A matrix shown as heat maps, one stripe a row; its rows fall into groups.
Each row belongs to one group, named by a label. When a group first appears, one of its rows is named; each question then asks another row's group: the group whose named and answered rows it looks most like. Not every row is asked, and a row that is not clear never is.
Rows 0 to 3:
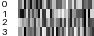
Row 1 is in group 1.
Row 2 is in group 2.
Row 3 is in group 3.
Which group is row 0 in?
3
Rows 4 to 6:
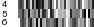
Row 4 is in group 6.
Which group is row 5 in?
1
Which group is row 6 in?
3
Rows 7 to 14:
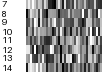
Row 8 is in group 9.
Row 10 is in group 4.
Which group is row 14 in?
9
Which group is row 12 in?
3
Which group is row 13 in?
6
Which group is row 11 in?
6
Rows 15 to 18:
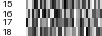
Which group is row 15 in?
4
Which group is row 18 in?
6
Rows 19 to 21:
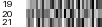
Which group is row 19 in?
2
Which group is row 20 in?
3
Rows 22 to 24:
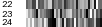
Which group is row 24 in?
2
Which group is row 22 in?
4
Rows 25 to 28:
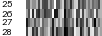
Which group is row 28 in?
4
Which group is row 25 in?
9
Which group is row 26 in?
3
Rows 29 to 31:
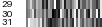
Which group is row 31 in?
2
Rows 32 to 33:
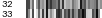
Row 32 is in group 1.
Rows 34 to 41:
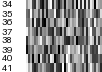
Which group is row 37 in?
6
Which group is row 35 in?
9
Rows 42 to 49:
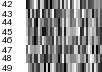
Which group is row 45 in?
6
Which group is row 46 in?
6
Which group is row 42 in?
1
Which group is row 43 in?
3
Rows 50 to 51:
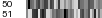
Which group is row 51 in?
4
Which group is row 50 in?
1
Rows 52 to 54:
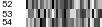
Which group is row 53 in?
3
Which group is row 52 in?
4
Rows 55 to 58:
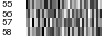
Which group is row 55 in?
1
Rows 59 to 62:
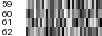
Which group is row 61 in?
6
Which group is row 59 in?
2
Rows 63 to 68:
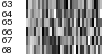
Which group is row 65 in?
2
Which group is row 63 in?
9
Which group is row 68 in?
4
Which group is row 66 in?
4
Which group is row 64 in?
9
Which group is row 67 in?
2
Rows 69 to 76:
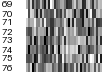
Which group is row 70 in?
6
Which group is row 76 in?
4
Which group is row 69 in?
3
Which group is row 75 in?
6
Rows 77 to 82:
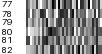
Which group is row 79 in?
9
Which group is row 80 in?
2
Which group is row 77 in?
4
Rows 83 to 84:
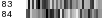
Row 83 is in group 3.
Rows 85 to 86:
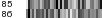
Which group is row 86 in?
1
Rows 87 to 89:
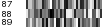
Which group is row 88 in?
6
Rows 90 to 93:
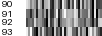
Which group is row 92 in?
1
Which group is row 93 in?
6
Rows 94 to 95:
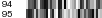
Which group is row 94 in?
6
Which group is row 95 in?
1
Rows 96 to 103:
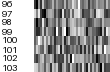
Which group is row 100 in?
9
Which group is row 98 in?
1
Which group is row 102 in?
1
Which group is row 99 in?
1
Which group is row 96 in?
1
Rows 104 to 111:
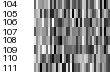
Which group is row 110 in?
6
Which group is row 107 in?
9
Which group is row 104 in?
9
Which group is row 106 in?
2
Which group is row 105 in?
3
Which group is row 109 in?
9
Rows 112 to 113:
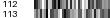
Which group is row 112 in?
1
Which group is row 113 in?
3
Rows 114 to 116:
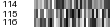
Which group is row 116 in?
4
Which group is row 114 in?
2
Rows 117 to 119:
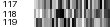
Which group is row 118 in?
2
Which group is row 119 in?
3
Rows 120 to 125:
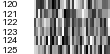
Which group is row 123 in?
9
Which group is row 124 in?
3
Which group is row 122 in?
9
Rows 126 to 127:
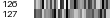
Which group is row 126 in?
4
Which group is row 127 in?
1
